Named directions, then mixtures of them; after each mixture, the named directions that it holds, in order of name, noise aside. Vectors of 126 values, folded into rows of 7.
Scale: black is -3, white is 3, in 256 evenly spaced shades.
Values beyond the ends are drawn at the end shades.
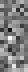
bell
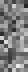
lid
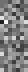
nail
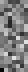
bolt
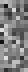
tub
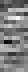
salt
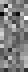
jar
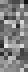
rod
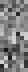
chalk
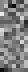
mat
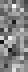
bell, lid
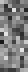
bolt, tub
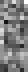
lid, mat, rod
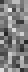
bolt, lid, tub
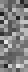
lid, nail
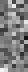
mat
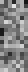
lid, mat, rod
